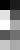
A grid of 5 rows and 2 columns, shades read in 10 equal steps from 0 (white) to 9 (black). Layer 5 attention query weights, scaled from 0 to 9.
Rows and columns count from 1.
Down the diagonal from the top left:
9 6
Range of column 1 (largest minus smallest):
9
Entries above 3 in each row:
2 1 0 2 0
